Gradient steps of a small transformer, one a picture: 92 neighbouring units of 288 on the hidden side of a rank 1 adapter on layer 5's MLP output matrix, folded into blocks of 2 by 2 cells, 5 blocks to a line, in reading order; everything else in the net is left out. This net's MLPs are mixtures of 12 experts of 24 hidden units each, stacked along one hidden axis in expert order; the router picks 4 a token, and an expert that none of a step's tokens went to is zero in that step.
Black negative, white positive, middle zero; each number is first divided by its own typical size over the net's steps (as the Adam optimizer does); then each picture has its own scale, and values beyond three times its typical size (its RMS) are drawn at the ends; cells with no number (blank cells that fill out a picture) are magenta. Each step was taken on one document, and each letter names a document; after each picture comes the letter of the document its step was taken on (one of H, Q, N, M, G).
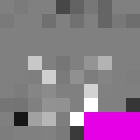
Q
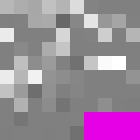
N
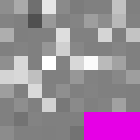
N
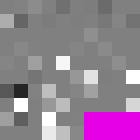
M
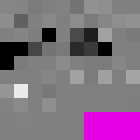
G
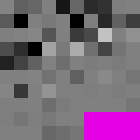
G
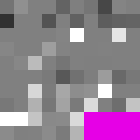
Q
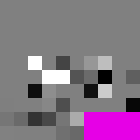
Q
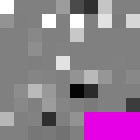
M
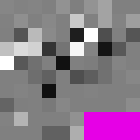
G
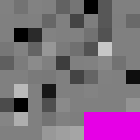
G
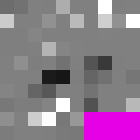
Q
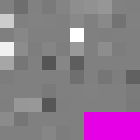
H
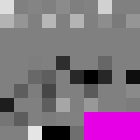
M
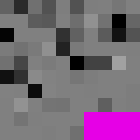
N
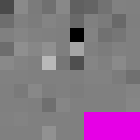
H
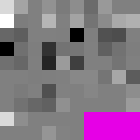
H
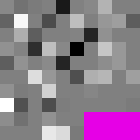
G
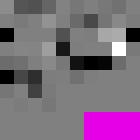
N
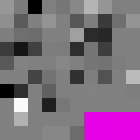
G
